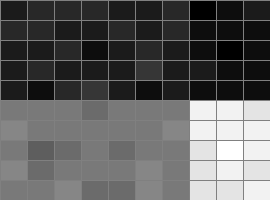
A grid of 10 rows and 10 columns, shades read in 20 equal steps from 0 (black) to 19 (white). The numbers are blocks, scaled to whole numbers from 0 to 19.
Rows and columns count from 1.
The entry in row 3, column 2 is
2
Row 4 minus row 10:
-7 -6 -8 -6 -6 -6 -7 -15 -16 -17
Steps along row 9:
down up same same up down up up down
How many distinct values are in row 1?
4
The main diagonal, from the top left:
2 3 3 2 2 9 10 17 18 18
